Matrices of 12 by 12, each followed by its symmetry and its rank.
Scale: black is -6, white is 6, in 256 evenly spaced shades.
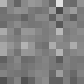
neither, rank two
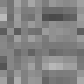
neither, rank two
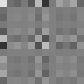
symmetric, rank one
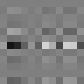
neither, rank one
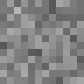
neither, full rank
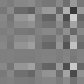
neither, rank one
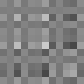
symmetric, rank one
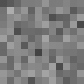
neither, full rank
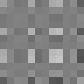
symmetric, rank one
